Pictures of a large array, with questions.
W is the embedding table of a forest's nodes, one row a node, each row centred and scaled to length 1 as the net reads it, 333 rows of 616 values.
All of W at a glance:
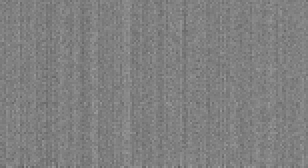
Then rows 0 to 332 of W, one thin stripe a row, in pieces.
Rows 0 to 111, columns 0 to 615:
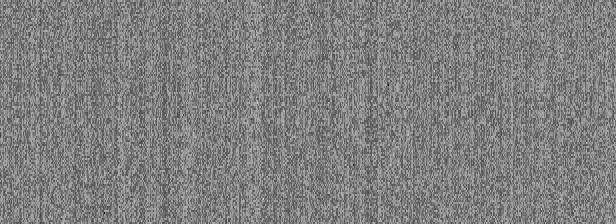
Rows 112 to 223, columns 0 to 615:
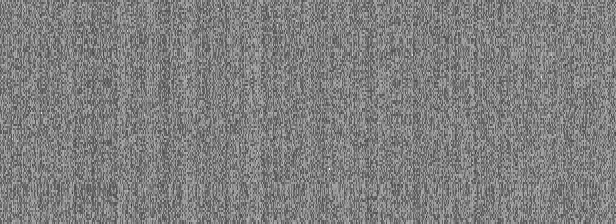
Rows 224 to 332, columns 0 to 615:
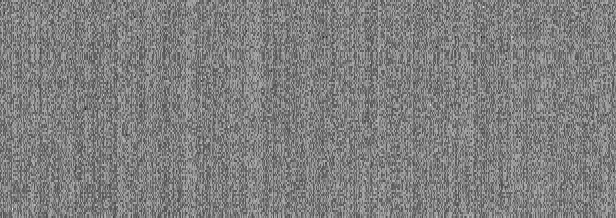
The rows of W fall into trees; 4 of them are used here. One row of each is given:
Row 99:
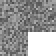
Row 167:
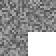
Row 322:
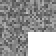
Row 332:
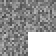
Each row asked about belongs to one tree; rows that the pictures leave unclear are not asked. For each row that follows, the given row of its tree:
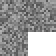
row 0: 99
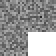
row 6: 167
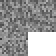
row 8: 332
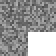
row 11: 322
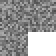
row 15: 99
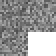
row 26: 322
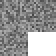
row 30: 167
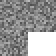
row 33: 332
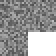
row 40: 332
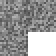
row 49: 99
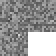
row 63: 99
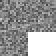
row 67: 167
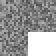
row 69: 99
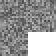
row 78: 322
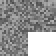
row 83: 99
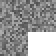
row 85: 99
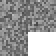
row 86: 99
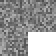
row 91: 332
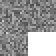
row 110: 99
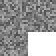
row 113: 167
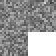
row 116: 332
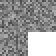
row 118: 332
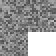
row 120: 99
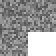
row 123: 322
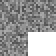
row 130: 167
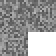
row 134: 332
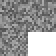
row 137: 322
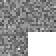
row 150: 167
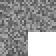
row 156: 332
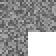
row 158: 332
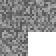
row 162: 322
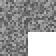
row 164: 99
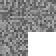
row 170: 322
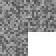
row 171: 99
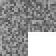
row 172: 99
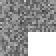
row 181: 99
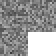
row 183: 322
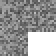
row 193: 99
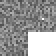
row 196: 332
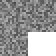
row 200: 167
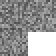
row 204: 322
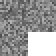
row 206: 322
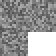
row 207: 322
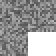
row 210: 99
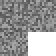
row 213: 322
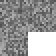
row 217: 332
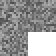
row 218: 99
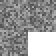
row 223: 332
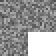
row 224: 332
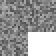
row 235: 99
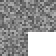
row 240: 332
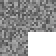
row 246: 322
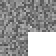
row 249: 167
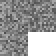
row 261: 99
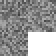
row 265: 322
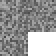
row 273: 99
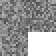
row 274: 99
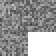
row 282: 99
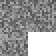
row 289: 332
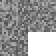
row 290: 99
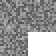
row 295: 167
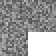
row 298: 332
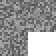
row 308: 332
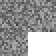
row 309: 322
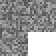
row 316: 322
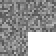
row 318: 322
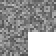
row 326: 332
